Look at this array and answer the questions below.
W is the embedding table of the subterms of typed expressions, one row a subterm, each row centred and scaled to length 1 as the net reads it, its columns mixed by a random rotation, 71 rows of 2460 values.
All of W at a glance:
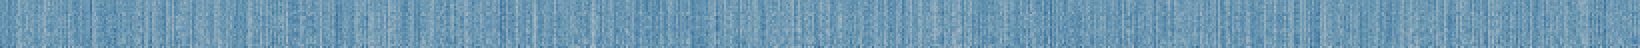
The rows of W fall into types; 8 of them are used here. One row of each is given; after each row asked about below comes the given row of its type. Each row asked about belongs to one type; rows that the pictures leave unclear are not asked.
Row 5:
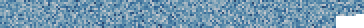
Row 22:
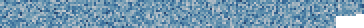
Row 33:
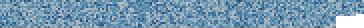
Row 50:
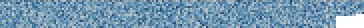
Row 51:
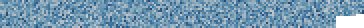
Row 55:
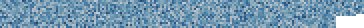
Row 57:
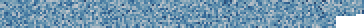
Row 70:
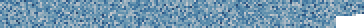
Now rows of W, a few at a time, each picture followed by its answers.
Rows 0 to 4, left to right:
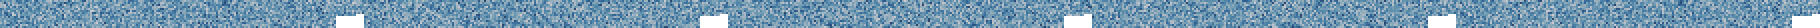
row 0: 57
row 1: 5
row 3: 5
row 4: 57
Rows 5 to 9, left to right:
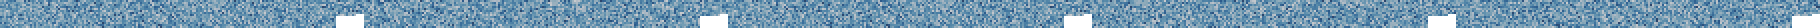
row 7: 5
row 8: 51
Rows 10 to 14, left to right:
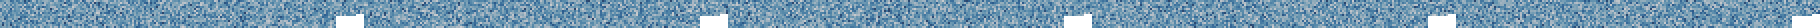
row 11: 22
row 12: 50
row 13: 5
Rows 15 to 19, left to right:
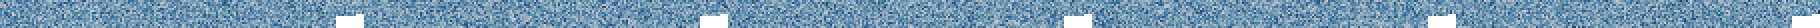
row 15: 57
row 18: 57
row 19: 51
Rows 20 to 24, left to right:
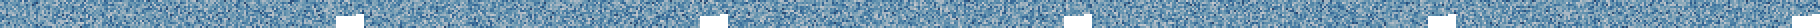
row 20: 51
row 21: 51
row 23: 33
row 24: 70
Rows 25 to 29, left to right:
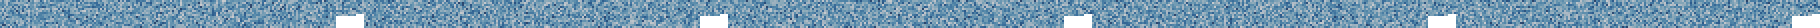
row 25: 33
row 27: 51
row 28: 70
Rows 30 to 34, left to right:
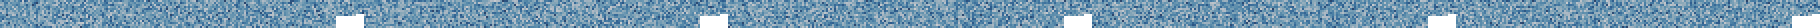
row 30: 51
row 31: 55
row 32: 33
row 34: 70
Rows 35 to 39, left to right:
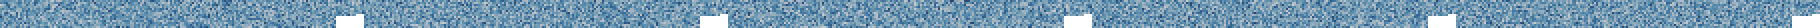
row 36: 33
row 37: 22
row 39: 70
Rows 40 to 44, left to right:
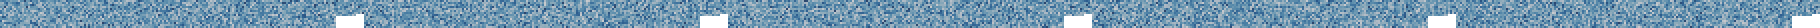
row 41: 33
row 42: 33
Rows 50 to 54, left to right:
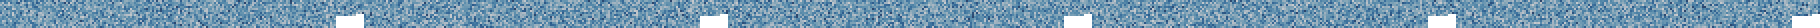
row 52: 50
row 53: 51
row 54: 70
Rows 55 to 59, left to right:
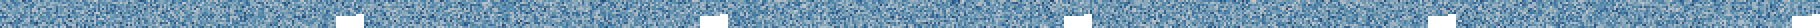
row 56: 33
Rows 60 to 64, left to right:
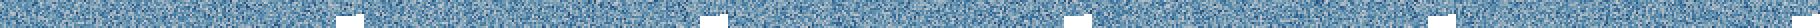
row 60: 70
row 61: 57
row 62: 51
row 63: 57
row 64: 50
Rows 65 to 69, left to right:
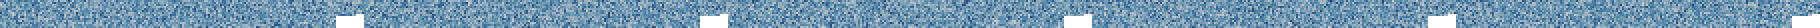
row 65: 70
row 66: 50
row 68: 50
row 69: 70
